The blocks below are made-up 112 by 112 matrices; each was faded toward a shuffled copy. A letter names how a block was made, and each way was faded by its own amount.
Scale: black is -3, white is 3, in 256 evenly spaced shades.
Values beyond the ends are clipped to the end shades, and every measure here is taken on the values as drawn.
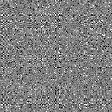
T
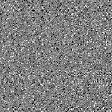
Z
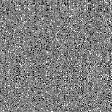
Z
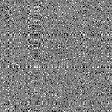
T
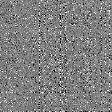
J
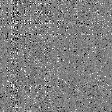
J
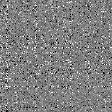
J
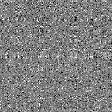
Z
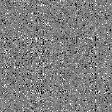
J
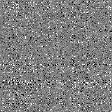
J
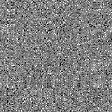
Z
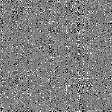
J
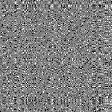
T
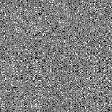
Z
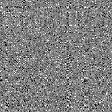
Z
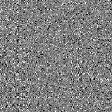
Z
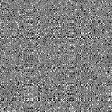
T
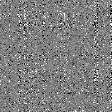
J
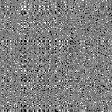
T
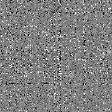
J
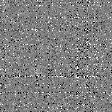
J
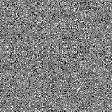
Z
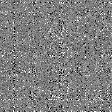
J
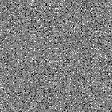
Z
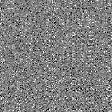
Z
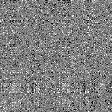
Z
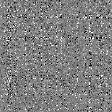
J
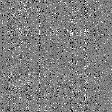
J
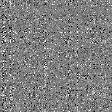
J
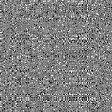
T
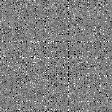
J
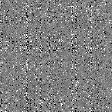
J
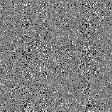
J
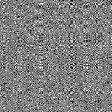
T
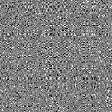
T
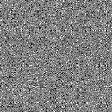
Z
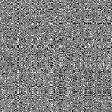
T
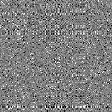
T
